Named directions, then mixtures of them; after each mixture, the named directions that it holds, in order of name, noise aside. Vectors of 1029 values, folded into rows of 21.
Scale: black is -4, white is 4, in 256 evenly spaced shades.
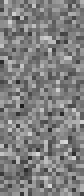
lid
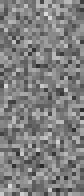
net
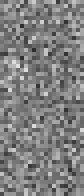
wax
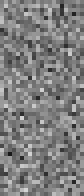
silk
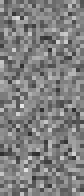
lid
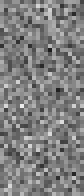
lid, net, silk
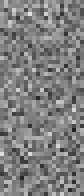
lid, net, silk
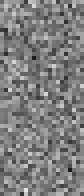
lid, silk, wax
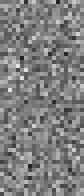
wax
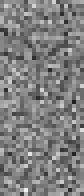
lid, silk, wax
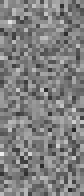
lid, net, silk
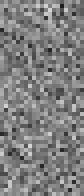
net, silk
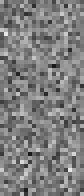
lid, silk, wax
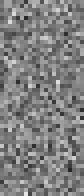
lid, net, wax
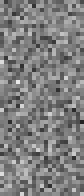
lid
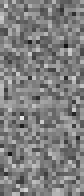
net, silk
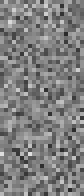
lid, net, silk
